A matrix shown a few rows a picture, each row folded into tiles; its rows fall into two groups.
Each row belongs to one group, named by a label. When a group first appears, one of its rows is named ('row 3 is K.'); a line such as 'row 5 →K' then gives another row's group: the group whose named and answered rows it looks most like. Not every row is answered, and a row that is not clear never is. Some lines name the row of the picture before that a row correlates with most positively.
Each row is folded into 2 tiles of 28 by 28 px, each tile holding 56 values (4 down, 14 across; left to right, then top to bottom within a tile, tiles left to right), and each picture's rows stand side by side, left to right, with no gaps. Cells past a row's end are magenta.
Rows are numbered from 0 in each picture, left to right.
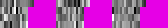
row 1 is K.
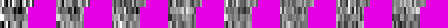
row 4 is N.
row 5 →K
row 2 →K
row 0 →N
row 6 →N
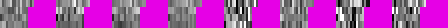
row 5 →N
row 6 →K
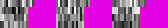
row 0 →N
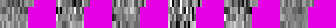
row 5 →N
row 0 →K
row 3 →N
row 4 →K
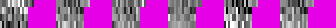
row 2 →N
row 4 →K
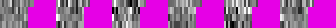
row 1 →N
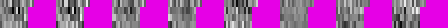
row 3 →N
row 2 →N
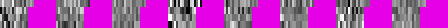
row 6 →K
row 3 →N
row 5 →N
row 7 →K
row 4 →K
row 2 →N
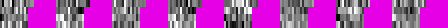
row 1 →K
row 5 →K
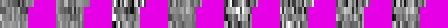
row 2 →N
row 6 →N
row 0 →K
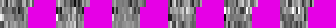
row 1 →K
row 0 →N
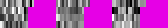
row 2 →K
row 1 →N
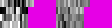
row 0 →K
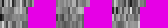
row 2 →K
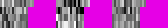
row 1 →K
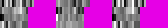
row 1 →K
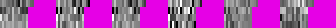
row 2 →K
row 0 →K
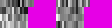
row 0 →K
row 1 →N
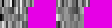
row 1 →N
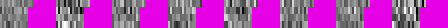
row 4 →N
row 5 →N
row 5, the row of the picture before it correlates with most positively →1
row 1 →K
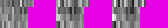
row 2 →N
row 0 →K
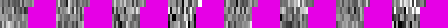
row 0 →K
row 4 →K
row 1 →N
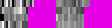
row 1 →K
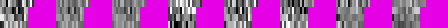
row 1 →N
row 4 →N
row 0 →N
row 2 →N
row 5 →K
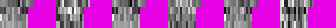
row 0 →K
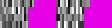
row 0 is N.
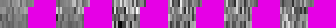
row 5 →K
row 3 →N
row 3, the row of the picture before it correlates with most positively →0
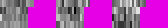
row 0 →K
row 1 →N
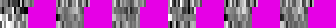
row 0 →K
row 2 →N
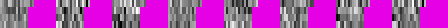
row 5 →K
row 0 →N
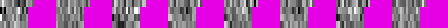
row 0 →K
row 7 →N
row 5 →N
